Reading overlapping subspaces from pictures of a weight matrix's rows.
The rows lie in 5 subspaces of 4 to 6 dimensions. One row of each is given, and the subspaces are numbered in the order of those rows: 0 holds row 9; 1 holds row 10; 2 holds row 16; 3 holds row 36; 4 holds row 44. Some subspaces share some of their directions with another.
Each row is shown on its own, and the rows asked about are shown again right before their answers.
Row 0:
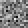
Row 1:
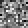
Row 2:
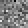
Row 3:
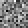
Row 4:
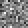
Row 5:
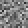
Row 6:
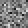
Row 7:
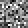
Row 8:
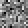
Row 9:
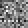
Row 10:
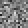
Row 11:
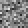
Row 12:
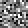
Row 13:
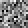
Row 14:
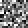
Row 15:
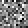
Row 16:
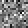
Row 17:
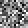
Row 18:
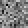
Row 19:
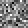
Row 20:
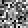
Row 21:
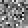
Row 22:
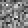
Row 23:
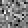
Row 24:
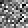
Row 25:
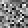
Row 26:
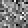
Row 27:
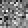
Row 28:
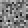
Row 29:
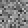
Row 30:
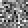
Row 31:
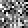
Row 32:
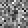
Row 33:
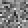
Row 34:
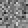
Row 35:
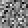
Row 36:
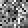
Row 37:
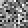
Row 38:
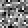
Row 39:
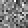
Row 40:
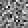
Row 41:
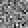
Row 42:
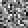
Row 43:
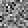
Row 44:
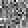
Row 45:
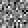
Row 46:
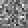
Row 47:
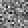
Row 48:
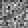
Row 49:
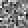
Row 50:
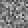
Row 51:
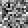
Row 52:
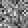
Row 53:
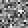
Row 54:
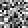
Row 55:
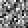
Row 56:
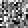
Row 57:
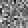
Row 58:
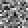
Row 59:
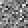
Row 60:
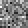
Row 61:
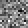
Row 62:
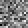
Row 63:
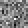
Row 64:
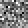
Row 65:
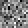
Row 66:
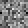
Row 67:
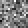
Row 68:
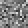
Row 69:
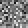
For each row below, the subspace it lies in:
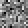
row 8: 2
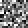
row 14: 3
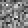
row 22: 3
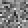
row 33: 1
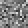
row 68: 0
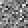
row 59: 0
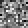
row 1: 3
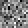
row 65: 4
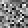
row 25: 0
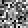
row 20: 0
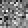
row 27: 4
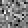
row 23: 3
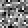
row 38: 2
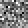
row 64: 0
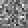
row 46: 4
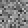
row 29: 2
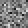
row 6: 0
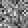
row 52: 3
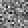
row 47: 0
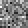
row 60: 4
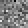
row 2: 2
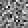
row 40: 4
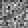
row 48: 4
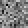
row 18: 3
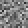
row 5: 1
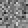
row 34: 4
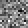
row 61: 2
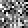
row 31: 1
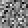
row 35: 0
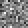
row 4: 2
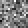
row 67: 1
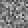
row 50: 2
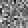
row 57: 4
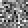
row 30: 1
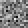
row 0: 3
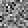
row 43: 3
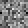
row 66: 0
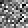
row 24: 0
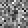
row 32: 3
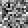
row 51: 0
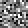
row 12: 0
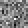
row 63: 3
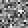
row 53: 2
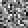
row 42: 0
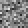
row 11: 1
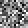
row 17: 0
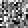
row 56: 4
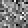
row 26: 3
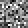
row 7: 4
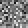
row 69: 4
